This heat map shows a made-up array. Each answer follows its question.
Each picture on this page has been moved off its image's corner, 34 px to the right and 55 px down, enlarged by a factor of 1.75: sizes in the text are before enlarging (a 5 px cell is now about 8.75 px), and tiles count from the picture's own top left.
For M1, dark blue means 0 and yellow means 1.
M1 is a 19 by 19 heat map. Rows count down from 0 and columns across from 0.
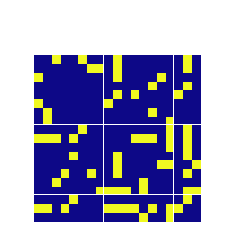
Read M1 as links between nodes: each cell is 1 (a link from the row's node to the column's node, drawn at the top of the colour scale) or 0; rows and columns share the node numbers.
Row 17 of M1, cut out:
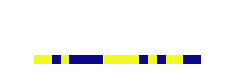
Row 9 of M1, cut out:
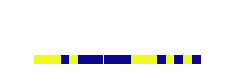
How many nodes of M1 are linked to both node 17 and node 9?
5
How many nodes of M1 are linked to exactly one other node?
0
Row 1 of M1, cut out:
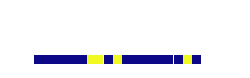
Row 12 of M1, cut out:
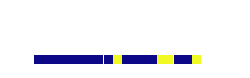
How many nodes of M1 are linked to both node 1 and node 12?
1
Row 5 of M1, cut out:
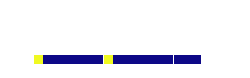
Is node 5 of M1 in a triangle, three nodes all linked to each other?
no
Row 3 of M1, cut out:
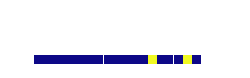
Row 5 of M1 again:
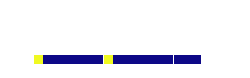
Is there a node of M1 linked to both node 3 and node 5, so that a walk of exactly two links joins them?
no
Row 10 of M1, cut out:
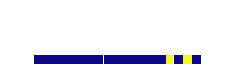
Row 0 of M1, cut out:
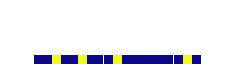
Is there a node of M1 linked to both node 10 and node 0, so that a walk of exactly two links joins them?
yes
